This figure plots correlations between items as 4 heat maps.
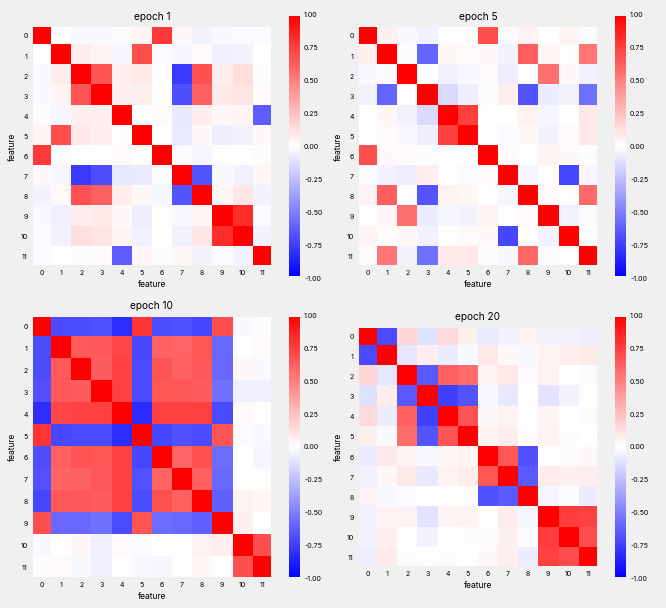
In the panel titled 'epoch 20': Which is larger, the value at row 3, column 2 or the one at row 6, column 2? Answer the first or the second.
the second
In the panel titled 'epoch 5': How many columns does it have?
12
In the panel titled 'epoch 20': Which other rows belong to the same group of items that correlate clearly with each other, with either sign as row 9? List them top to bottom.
10, 11
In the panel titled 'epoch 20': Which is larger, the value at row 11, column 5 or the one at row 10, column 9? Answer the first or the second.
the second
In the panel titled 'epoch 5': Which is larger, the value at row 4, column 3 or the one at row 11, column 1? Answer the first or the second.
the second
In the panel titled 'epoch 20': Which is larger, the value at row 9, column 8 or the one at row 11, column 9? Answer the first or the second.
the second
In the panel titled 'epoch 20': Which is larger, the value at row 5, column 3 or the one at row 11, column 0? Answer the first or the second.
the second
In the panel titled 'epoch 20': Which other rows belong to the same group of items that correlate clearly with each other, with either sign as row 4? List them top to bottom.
2, 3, 5
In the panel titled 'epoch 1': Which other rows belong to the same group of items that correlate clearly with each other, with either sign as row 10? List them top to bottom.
9
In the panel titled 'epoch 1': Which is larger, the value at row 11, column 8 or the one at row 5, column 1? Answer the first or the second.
the second
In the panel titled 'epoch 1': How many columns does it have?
12
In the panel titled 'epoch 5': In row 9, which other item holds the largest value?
2
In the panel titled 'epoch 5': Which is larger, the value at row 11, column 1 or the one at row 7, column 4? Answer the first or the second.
the first
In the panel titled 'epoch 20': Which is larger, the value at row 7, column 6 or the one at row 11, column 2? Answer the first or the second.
the first
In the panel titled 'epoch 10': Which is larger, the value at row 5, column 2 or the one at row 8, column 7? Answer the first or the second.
the second
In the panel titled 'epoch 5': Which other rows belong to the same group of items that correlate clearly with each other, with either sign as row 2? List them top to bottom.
9
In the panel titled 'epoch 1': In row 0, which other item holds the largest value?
6
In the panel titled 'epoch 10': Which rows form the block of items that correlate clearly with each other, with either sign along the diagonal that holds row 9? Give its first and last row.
0 to 9
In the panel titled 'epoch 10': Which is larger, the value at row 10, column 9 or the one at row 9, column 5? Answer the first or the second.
the second
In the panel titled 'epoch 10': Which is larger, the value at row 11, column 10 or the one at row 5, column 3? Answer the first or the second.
the first
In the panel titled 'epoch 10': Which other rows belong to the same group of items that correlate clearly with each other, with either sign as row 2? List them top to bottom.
0, 1, 3, 4, 5, 6, 7, 8, 9
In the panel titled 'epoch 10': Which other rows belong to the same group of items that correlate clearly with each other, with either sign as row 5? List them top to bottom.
0, 1, 2, 3, 4, 6, 7, 8, 9
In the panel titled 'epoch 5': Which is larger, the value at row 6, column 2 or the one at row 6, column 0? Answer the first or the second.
the second
